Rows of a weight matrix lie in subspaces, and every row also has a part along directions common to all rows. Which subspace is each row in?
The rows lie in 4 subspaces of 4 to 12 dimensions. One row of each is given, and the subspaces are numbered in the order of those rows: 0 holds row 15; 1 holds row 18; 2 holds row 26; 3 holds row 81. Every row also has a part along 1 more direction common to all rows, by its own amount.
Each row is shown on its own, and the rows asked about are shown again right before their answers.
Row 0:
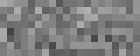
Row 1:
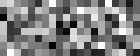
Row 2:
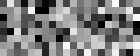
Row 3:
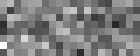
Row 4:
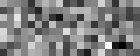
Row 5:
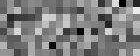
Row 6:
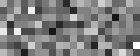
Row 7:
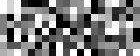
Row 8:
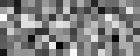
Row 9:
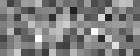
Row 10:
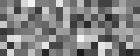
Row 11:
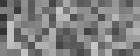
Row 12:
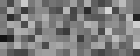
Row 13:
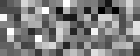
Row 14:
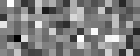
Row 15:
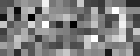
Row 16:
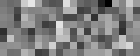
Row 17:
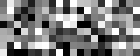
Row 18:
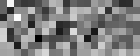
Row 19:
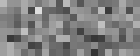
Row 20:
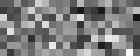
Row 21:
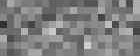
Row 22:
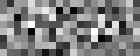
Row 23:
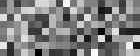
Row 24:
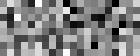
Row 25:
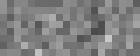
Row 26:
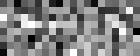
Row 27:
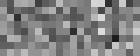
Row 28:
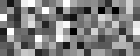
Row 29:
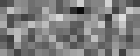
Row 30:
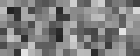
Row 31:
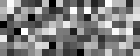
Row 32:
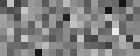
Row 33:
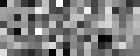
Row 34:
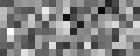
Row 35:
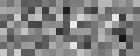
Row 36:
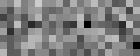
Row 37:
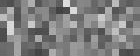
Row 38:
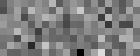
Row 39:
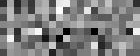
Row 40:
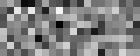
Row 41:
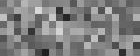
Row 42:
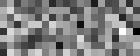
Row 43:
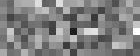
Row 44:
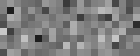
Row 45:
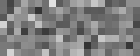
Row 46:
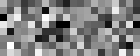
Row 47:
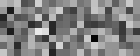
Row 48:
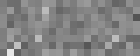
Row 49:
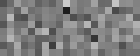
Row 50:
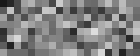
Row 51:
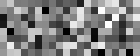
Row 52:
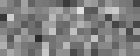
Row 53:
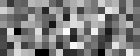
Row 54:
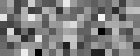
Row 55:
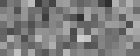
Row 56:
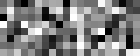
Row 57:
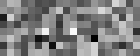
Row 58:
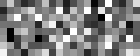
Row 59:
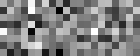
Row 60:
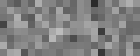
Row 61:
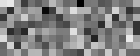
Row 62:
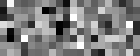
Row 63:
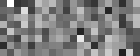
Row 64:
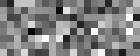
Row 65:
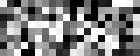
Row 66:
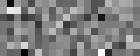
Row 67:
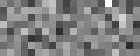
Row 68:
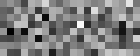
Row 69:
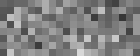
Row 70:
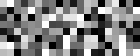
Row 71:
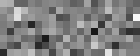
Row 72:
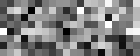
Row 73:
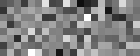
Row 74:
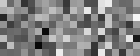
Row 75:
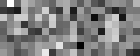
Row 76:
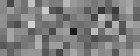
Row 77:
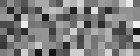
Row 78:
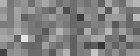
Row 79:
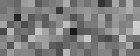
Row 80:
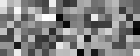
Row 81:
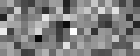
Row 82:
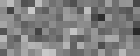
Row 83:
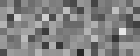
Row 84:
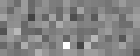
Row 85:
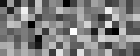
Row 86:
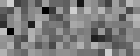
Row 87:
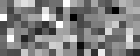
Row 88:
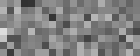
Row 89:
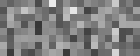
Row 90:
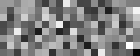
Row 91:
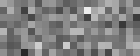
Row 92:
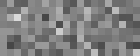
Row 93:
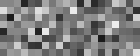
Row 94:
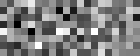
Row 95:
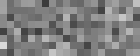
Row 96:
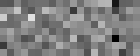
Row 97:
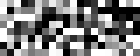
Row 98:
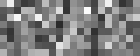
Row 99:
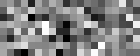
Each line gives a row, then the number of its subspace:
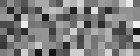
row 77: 2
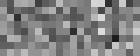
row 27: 1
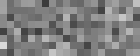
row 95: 3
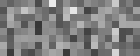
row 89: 2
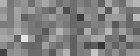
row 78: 1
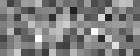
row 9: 1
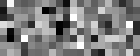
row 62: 1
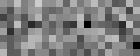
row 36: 2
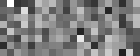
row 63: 1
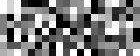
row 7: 3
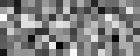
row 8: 2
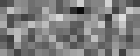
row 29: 0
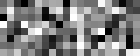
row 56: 1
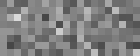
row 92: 1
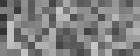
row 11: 3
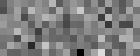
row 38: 1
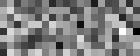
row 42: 2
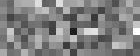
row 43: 2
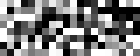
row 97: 0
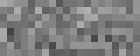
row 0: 0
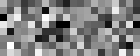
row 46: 3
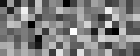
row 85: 3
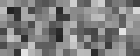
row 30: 1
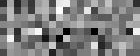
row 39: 3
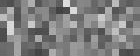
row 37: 2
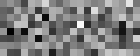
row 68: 2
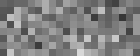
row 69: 3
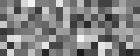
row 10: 0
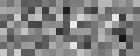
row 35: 0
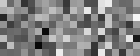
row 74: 1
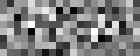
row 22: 3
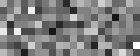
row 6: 3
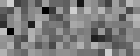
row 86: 0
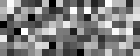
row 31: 3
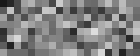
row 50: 0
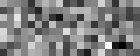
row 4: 0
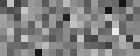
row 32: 1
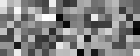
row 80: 3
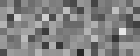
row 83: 2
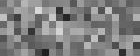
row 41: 3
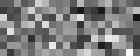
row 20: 0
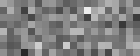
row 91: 3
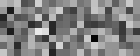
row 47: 2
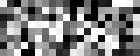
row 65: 1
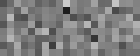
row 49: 2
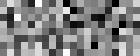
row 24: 2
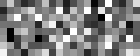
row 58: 1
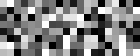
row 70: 0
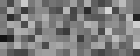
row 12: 1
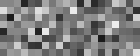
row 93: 3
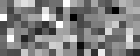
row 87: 1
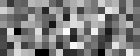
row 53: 1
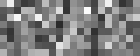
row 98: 1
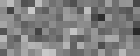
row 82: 0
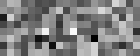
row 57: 2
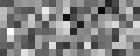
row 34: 2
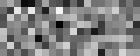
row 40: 0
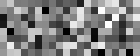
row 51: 0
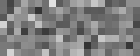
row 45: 3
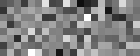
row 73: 3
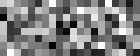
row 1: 0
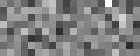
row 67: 0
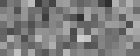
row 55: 0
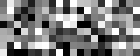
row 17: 3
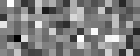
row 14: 1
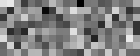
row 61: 0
